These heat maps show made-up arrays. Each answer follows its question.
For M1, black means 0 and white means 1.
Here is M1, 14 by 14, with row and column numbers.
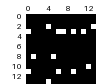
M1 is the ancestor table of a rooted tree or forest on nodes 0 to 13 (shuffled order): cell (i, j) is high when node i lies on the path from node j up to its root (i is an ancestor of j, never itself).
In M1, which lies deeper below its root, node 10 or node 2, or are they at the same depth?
the same depth
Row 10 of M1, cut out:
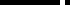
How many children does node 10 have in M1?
1
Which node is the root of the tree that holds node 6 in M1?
3
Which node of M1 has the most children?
11
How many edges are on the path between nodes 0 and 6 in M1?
2
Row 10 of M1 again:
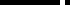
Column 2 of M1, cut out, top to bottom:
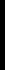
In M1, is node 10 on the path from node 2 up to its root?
no
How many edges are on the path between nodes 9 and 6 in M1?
2
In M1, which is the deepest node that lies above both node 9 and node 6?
11
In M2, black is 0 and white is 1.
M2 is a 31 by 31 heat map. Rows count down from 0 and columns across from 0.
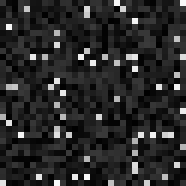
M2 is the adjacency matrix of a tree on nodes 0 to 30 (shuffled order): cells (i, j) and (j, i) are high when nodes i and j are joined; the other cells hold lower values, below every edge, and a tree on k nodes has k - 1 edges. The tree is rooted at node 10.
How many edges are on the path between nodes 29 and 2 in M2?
2
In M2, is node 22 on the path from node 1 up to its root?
yes
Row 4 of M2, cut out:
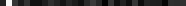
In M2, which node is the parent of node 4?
1
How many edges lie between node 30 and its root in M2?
3
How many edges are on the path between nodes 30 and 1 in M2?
6
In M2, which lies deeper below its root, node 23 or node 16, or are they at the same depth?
node 23
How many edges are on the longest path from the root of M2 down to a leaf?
10
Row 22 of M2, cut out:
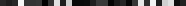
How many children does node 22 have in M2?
6
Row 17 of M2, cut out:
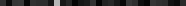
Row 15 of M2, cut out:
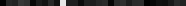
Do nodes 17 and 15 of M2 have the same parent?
no
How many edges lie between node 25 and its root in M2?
6
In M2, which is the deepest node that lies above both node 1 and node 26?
14
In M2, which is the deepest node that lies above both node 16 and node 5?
19
